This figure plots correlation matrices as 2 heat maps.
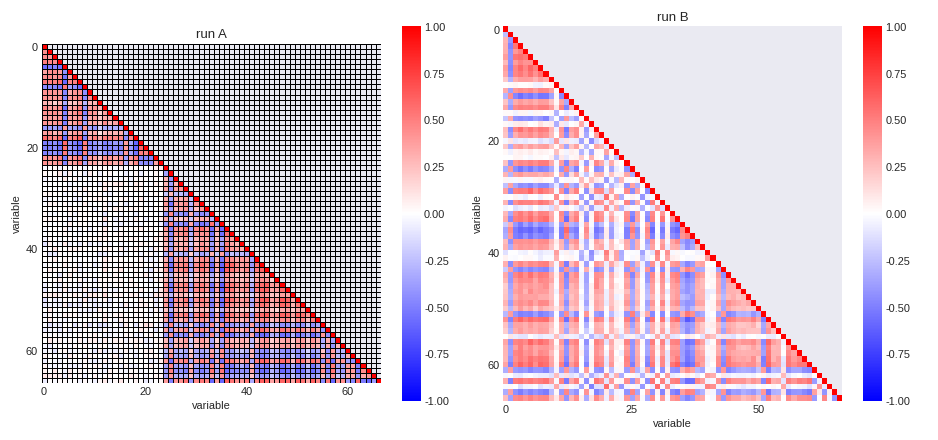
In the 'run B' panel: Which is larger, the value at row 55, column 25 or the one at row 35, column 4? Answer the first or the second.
the first
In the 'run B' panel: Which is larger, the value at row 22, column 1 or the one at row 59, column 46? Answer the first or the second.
the second
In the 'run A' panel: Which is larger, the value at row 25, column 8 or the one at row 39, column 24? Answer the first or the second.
the second
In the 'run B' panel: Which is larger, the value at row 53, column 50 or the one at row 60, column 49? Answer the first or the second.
the second
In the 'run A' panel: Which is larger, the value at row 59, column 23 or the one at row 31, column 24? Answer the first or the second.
the second
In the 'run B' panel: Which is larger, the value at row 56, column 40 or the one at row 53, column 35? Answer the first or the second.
the first
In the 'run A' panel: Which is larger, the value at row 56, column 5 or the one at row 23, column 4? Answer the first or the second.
the first
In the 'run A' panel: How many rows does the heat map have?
67
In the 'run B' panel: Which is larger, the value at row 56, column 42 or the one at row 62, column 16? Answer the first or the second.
the first
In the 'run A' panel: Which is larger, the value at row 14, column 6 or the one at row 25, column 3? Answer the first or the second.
the first
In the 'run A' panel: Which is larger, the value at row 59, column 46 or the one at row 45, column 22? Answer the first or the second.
the first
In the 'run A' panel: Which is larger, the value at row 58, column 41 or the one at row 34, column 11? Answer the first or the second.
the second
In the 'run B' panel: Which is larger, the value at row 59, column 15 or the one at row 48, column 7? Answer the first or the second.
the second
